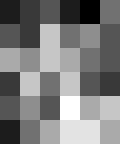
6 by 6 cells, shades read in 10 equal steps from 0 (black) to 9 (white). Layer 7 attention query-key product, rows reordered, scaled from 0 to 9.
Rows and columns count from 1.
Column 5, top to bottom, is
0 5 4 3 6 8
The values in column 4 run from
1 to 9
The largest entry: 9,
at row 5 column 4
